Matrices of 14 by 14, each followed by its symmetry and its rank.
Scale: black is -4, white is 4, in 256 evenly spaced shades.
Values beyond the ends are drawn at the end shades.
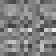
neither, rank two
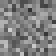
antisymmetric, full rank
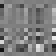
neither, rank two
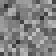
symmetric, full rank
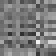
neither, rank two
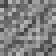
symmetric, full rank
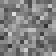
neither, full rank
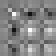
symmetric, rank two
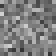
neither, full rank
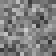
neither, full rank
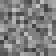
antisymmetric, full rank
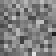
antisymmetric, full rank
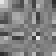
symmetric, rank two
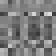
neither, rank two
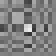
symmetric, rank two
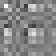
symmetric, rank two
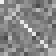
symmetric, full rank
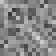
symmetric, full rank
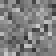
antisymmetric, full rank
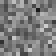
neither, full rank
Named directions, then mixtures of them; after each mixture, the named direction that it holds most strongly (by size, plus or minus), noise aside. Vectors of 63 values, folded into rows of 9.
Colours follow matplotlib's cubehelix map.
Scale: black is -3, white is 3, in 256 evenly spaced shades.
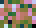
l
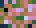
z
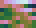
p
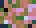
z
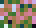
l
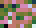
l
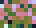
l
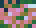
z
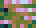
p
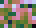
l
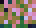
z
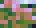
p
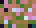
z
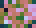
z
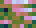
p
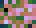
z
